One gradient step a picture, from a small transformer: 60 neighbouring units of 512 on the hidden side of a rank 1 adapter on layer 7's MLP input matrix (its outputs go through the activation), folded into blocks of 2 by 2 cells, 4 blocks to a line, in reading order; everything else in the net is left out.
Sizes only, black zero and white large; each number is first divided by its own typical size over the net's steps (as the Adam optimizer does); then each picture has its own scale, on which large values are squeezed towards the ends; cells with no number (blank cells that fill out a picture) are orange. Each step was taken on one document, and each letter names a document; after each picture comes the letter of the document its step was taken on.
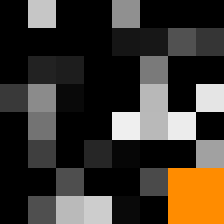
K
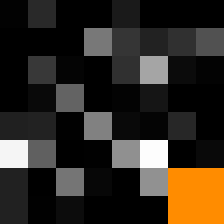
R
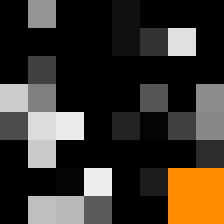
K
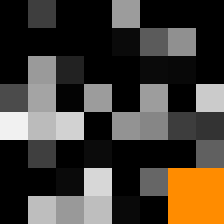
K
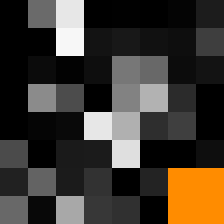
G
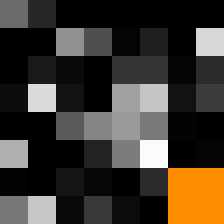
G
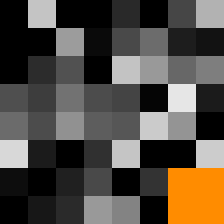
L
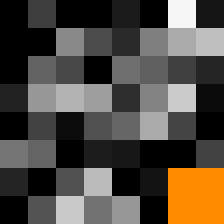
L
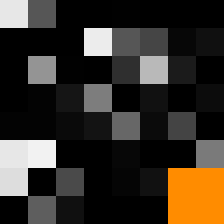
R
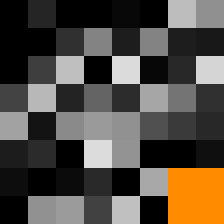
L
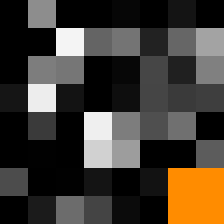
L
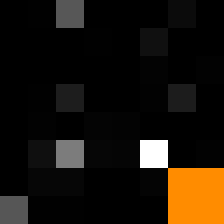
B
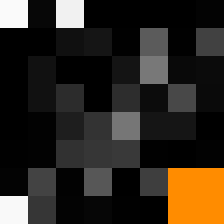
G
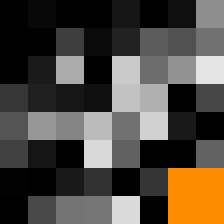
L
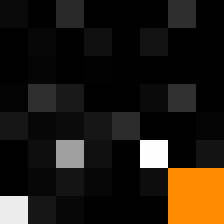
B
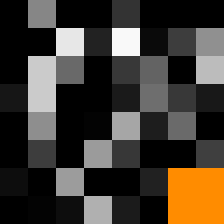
L
